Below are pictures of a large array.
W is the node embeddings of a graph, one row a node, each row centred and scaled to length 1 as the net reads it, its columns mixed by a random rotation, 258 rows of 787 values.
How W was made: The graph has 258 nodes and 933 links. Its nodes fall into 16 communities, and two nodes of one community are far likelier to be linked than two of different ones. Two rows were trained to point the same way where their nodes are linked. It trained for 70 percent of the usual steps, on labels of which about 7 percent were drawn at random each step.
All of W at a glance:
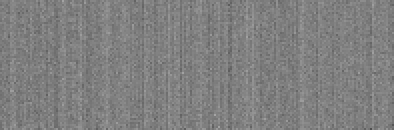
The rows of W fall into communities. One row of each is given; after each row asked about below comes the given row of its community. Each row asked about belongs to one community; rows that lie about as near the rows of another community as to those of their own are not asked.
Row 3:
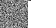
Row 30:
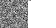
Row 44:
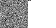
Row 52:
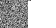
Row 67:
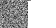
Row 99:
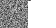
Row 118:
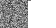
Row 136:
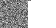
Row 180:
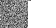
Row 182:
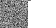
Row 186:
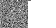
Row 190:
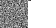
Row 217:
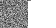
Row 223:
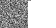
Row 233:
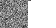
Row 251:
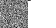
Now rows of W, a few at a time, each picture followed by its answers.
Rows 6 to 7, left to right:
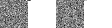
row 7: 30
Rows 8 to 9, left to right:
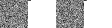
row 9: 182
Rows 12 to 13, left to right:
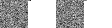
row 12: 233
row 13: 99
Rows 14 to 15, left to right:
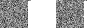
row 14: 30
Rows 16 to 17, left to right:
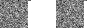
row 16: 67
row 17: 217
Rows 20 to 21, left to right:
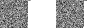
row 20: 99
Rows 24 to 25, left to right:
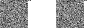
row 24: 233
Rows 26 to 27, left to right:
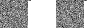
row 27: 186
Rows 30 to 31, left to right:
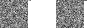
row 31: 182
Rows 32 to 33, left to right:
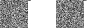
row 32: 251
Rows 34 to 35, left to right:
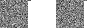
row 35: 136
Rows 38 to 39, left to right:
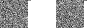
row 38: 3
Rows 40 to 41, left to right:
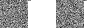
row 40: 136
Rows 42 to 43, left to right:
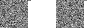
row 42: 180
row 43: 30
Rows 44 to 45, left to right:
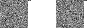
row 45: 186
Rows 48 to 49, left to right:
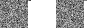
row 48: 217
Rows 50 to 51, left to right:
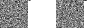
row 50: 99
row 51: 118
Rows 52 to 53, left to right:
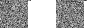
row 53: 118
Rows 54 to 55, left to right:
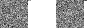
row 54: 30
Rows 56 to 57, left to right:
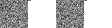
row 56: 136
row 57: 99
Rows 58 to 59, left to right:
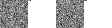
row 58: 223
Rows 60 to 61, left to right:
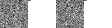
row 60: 118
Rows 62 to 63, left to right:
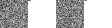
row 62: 136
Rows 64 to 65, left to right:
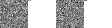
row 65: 52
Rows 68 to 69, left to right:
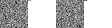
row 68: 30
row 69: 233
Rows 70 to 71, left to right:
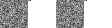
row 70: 233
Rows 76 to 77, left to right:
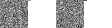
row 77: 233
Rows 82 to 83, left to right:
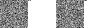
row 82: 44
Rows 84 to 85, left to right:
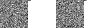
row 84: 118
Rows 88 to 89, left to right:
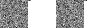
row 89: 44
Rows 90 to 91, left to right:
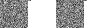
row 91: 136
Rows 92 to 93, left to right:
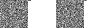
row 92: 99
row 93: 223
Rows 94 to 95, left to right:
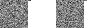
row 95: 180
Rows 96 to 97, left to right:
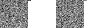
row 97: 136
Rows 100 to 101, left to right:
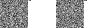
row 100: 223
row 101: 67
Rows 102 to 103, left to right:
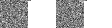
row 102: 67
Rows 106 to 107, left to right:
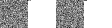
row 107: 52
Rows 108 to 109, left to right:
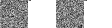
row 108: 67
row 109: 233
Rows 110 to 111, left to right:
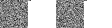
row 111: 233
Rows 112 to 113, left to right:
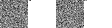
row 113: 136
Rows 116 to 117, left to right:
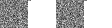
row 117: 223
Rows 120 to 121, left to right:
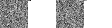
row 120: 44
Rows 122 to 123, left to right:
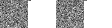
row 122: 217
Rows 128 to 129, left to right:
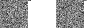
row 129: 251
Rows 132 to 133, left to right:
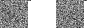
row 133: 99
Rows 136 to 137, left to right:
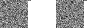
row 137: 30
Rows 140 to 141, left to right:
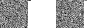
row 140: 217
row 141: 67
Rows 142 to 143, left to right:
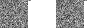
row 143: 136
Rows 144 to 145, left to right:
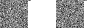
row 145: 118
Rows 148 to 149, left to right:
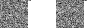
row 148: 67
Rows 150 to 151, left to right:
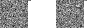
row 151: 190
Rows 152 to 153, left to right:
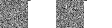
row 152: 251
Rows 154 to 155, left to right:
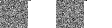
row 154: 67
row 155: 44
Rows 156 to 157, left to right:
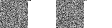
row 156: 233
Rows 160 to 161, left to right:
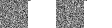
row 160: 136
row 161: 223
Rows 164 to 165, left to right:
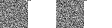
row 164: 3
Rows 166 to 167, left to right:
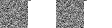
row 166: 99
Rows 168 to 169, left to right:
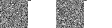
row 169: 182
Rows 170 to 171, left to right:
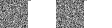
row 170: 136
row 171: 223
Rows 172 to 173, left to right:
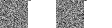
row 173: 99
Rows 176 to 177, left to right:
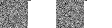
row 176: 217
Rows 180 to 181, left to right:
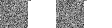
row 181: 30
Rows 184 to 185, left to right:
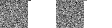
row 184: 217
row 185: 67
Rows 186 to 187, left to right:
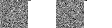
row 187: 67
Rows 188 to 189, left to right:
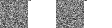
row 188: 223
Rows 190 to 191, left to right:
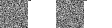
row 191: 186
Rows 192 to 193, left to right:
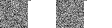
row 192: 217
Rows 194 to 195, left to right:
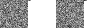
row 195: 52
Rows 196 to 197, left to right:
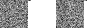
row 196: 99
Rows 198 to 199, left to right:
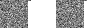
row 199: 190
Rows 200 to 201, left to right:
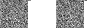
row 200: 182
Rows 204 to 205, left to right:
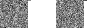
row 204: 118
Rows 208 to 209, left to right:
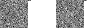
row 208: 44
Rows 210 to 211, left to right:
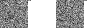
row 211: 52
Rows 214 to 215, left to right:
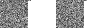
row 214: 182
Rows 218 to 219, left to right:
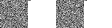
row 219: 190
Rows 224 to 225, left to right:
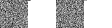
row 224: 3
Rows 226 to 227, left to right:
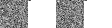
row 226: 182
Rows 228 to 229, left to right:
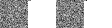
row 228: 67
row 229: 233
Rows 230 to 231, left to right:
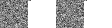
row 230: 217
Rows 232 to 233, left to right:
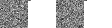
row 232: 99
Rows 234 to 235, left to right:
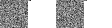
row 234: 44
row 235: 233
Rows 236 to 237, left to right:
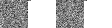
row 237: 217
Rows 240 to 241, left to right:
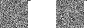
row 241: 44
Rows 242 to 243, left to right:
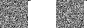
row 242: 52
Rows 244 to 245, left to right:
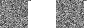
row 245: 217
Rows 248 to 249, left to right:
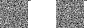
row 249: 190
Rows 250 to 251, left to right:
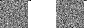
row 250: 190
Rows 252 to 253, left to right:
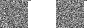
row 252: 118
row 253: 190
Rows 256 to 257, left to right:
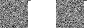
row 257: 180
